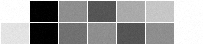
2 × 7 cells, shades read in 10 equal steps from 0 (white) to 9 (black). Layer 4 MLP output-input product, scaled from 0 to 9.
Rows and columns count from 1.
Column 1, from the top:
0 1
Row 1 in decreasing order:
9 6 4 3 2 0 0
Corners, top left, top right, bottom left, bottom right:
0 0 1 0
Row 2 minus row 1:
1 0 1 -2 3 2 0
